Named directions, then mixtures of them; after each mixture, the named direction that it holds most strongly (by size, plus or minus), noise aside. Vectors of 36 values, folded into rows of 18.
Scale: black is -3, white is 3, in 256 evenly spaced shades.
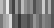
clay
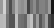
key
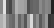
key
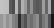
clay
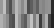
key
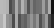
key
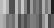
key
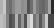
key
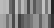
clay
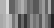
clay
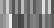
clay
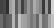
clay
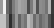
key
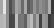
key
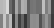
clay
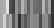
clay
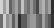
clay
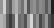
key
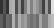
clay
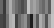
key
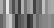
clay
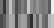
key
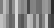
key
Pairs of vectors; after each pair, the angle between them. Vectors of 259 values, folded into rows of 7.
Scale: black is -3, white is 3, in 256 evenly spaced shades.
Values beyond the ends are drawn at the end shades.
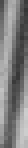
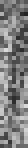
partly aligned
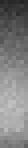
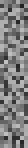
orthogonal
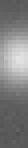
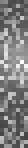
partly aligned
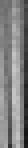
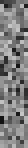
orthogonal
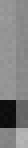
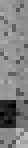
nearly parallel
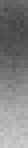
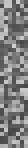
orthogonal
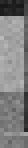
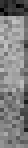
nearly parallel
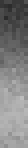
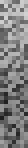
partly opposed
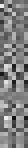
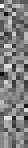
nearly parallel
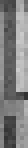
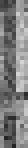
nearly parallel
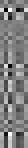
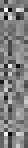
nearly opposite
